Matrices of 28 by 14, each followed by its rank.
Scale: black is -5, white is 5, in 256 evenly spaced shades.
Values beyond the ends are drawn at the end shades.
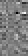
three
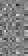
three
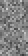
full rank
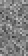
full rank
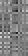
two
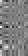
two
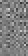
three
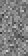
full rank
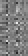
three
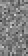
full rank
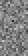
full rank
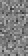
full rank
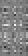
three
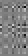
two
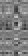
two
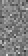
full rank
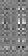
two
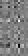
two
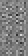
three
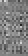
three
